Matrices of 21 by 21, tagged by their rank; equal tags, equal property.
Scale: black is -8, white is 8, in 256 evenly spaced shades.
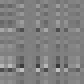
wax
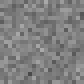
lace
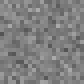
lace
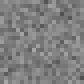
lace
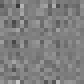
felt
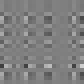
wax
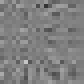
felt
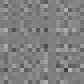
felt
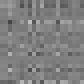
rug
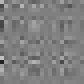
rug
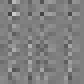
rug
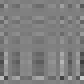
wax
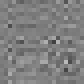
felt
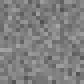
lace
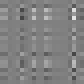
wax
